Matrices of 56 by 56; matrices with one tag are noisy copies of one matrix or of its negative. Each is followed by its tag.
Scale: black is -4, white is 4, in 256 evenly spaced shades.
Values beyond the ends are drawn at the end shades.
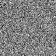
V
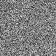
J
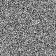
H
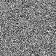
J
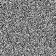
V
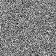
J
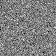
J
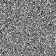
V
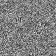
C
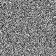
V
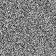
V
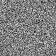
H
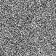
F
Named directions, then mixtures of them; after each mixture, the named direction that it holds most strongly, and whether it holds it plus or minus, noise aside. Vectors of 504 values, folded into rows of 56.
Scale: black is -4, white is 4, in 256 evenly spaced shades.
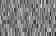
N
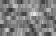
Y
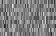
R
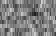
Y, minus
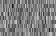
R, minus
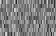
R, plus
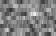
Y, plus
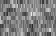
Y, plus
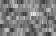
Y, plus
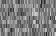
N, minus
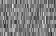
R, plus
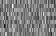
R, plus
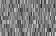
N, minus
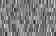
R, minus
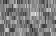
Y, plus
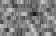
Y, minus
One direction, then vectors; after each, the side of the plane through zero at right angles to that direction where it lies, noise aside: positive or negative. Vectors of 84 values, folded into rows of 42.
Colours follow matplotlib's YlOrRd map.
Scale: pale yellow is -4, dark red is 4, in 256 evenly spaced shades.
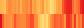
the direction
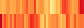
positive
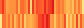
negative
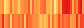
positive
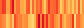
negative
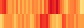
negative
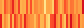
positive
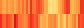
positive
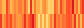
positive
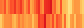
negative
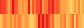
negative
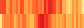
negative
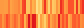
positive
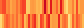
negative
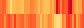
positive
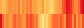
positive
